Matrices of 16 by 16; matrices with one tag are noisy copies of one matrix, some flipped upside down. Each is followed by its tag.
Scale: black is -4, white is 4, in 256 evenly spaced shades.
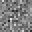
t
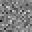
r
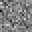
r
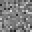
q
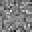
q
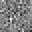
t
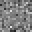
q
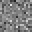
q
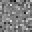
q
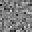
q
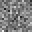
t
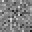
t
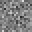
t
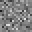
r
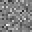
r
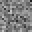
t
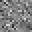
r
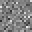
r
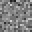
q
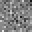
t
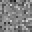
q
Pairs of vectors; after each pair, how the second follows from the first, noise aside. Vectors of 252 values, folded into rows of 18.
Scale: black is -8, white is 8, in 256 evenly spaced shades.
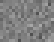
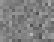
sign-scrambled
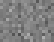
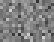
scaled up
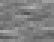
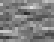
scaled up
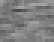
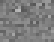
sign-scrambled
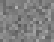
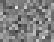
scaled up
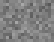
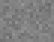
shrunk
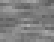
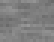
shrunk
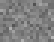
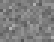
sign-scrambled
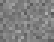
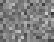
scaled up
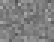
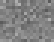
sign-scrambled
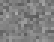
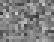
scaled up
